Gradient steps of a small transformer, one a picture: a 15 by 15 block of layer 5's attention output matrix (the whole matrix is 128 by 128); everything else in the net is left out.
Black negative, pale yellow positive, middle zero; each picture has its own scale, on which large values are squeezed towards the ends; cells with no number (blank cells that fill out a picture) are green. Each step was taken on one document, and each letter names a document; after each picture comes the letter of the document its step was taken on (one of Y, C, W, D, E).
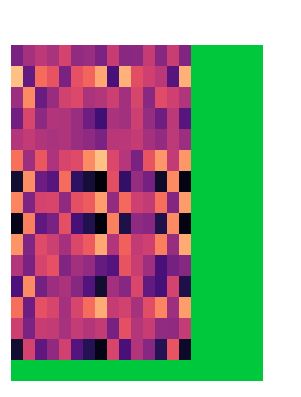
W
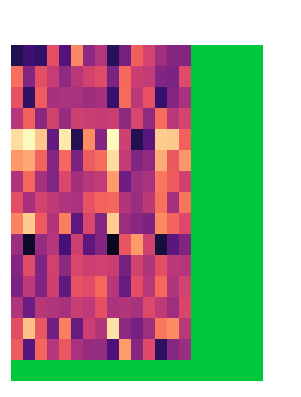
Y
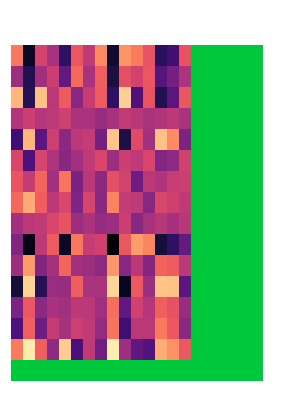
Y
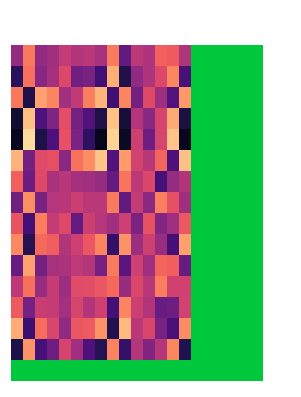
W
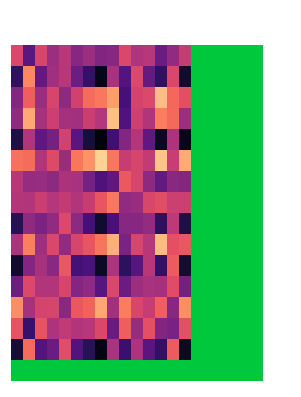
W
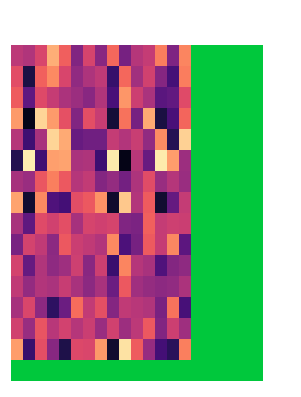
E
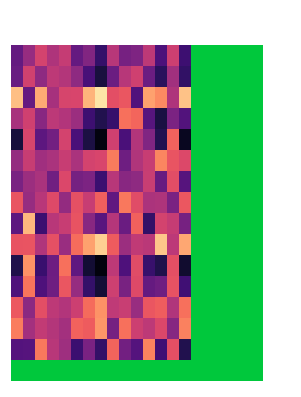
W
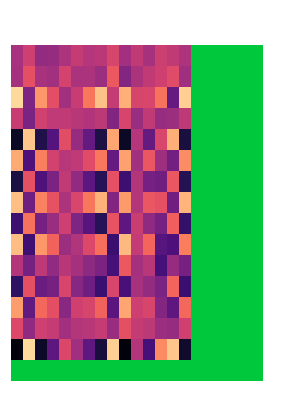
W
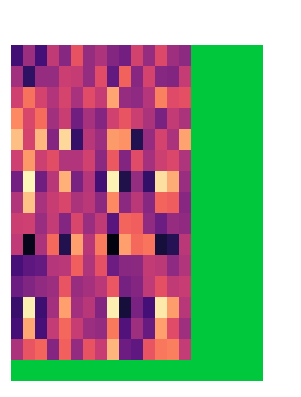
Y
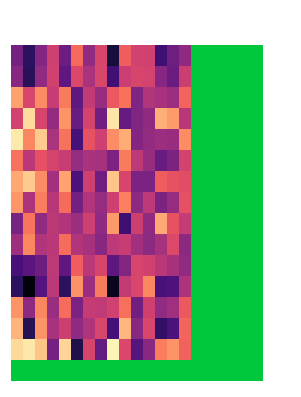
Y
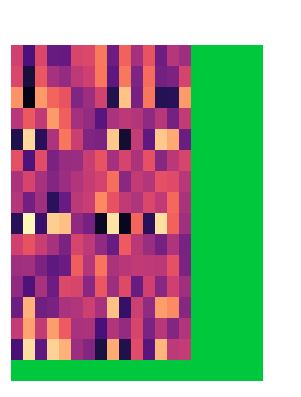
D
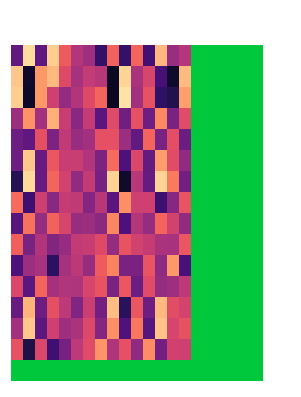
D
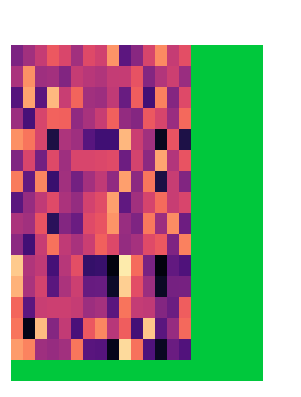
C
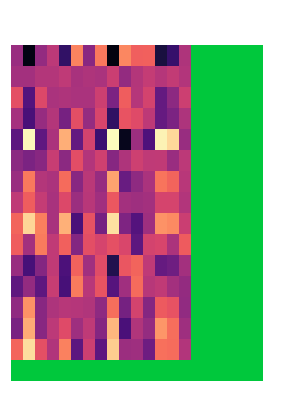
Y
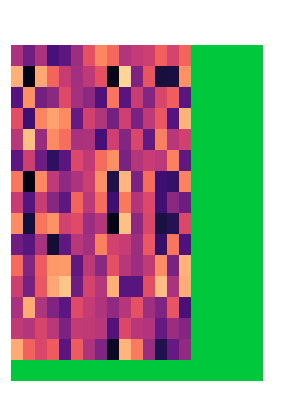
D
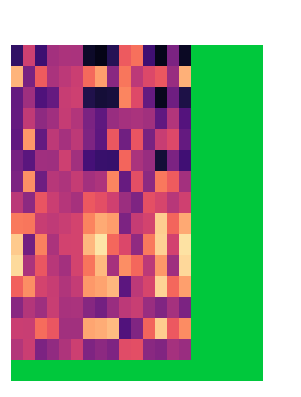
W
